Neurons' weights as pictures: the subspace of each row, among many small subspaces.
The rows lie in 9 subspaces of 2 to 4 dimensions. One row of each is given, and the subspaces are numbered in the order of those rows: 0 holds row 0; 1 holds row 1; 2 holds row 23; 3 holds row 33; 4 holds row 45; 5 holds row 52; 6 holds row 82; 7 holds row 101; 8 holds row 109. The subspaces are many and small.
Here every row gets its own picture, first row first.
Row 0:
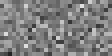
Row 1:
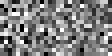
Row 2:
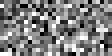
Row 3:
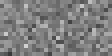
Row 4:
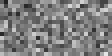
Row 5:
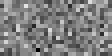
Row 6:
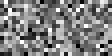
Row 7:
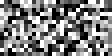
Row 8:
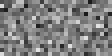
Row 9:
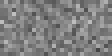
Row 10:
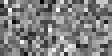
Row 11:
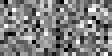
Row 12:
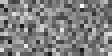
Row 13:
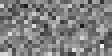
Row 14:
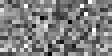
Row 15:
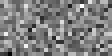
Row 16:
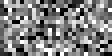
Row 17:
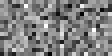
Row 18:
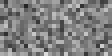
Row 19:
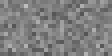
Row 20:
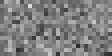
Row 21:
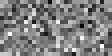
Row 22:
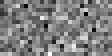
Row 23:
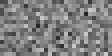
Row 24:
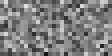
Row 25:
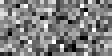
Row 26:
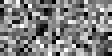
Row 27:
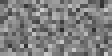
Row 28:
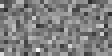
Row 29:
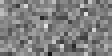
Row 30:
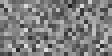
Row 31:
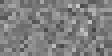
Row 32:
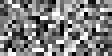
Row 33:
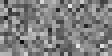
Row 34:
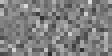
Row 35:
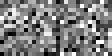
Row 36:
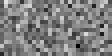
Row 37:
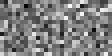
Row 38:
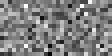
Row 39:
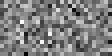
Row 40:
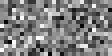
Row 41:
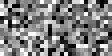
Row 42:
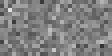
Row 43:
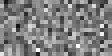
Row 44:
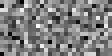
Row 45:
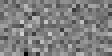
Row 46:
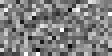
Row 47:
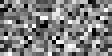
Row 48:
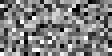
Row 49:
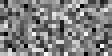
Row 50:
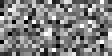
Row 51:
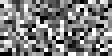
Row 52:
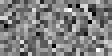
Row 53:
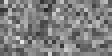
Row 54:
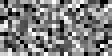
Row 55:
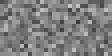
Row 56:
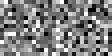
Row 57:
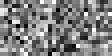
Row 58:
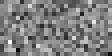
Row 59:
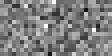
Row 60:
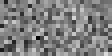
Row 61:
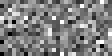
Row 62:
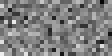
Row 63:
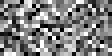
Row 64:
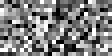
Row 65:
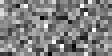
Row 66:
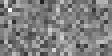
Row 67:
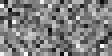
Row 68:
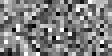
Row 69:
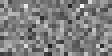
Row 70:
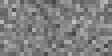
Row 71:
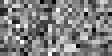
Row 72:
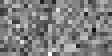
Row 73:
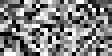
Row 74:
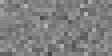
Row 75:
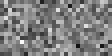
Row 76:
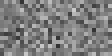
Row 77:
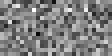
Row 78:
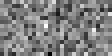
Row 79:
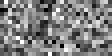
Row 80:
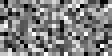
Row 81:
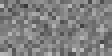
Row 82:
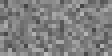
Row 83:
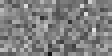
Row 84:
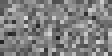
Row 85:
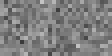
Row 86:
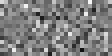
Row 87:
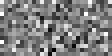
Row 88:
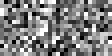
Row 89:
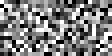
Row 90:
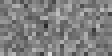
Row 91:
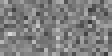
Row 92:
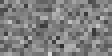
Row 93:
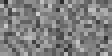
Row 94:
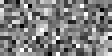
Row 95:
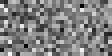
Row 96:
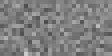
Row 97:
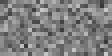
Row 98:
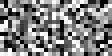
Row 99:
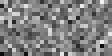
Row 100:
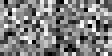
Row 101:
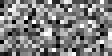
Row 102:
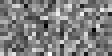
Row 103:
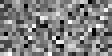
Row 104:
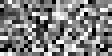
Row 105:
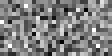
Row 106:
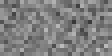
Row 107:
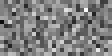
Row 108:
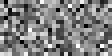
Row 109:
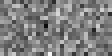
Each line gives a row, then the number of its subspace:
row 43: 4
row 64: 3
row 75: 3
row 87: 7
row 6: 3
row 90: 8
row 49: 6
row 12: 1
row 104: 3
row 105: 5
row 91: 2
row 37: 8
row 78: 8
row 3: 0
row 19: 6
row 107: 5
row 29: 2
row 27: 5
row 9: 5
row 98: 6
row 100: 2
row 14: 3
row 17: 8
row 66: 7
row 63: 4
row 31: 5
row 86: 7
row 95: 1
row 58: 1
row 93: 2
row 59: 6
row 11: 2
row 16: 1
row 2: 7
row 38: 3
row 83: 3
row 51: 0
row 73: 4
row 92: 0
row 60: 1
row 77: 5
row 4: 8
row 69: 3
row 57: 3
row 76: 4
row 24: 6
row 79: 0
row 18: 6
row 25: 2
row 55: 5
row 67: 2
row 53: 0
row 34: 7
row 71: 3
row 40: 1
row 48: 4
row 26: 1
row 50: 7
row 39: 4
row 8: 4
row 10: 2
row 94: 1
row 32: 6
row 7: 5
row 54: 6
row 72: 3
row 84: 2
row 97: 5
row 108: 3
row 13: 7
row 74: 2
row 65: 2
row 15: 0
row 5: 4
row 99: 2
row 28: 4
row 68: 4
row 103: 0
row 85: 3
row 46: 4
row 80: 6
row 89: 1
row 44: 4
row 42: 7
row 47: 0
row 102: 8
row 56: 2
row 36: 4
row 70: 5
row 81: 7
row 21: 7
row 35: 2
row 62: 2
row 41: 2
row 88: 1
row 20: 1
